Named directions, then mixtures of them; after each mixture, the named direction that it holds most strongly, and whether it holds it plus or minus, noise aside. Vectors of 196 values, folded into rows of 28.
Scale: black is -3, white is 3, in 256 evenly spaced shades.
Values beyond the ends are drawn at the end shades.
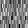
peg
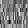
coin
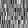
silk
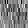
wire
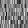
silk, minus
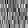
wire, plus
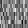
coin, minus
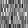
peg, plus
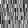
silk, plus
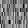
coin, plus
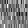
wire, plus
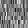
silk, plus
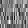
coin, minus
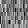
silk, plus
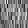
wire, minus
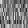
coin, plus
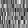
silk, plus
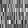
coin, minus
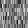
silk, minus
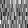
peg, minus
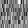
silk, plus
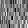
silk, plus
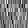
wire, minus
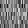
wire, minus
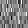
wire, minus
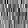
wire, plus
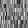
silk, minus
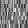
silk, minus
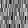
peg, plus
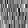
wire, plus
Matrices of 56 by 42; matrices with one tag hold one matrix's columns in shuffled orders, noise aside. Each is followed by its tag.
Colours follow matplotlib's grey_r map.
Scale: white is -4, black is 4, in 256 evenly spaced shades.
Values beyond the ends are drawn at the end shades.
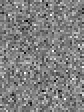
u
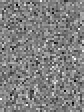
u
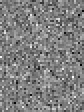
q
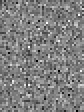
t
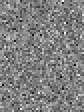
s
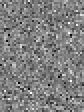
s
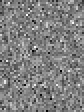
t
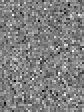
u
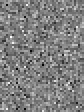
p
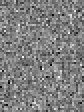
q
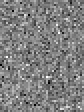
q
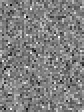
p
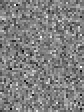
p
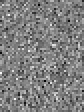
u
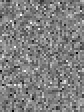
t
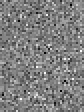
u
